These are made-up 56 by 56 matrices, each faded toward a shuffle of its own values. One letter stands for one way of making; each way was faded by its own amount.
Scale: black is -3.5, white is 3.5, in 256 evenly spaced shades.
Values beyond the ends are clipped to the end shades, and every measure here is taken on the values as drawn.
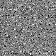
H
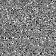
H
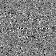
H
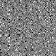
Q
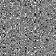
Q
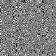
Q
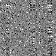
Q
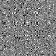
Q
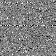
H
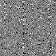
Q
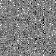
Q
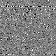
H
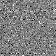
H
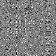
Q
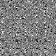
Q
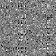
Q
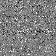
H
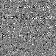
H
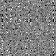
Q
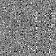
Q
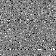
H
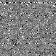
H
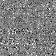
H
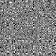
Q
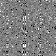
Q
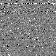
H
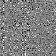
Q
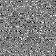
H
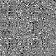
Q
